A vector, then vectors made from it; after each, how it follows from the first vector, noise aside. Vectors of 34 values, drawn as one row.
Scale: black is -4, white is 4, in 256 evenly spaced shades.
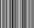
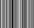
copied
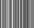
sign-scrambled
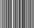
sign-scrambled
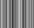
copied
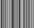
sign-scrambled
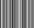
copied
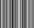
copied
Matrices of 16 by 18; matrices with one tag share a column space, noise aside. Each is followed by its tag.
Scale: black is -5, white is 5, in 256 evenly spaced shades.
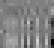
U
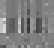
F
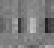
F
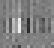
F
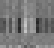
F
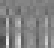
U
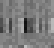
F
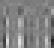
U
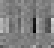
F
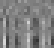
U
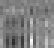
U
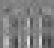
U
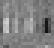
F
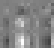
U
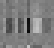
F
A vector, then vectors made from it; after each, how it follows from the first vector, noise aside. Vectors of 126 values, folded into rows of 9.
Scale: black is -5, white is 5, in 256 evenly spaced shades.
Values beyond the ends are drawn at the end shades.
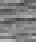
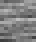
negated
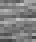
negated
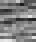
scaled up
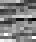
scaled up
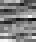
scaled up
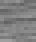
shrunk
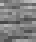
reversed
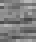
reversed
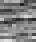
scaled up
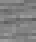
shrunk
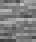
negated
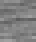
shrunk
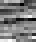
scaled up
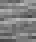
negated
